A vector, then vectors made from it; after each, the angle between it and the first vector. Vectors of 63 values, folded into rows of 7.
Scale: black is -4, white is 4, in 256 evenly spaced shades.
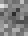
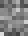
partly opposed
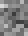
nearly parallel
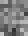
partly opposed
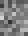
partly opposed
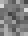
partly aligned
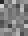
orthogonal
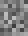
partly aligned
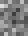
nearly parallel
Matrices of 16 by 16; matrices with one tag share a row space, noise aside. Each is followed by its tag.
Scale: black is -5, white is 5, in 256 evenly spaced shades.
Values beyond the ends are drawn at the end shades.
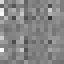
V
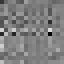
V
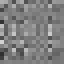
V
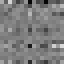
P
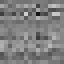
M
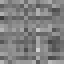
M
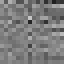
P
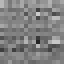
M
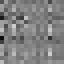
V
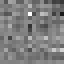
P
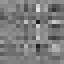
M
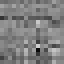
M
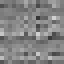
M
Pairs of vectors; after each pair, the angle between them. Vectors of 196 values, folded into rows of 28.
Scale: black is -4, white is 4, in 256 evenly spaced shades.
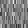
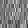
partly aligned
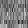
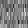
nearly parallel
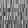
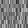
orthogonal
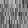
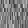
partly opposed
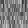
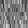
nearly parallel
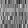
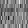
nearly opposite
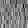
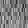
nearly parallel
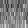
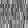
partly aligned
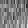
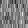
orthogonal
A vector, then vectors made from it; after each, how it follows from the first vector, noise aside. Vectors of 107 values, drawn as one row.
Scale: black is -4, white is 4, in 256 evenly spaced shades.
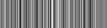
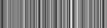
wrapped around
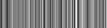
wrapped around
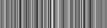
copied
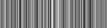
copied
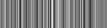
copied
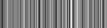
wrapped around
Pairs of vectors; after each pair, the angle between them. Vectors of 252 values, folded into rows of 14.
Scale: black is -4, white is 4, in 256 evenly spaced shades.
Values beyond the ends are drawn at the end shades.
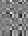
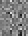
nearly parallel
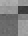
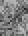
partly aligned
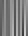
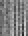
nearly parallel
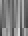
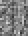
partly aligned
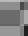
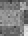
nearly opposite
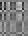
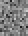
orthogonal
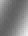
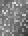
partly opposed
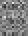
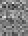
nearly parallel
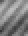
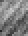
nearly parallel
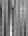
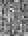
partly opposed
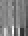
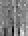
nearly opposite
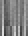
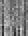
nearly opposite
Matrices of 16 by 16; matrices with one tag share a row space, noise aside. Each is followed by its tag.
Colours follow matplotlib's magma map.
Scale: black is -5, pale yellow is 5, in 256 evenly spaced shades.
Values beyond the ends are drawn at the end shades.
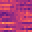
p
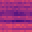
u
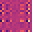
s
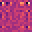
s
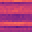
u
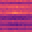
u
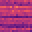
u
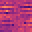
p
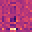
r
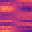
p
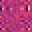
s
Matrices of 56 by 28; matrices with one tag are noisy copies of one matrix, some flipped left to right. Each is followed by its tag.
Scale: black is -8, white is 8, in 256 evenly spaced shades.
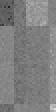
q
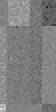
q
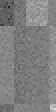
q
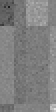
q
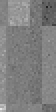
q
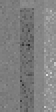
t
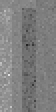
t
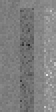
t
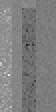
t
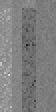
t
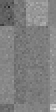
q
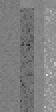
t
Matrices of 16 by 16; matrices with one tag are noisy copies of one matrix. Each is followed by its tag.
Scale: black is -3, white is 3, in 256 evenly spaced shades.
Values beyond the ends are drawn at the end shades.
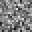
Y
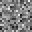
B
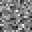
B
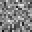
Y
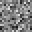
B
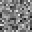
B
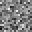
B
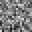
Y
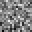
Y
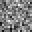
Y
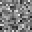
B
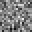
Y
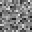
B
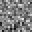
Y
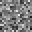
B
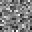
B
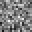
Y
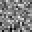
Y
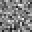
Y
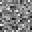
B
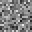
B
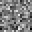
B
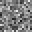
B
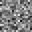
B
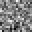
Y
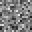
B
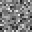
B
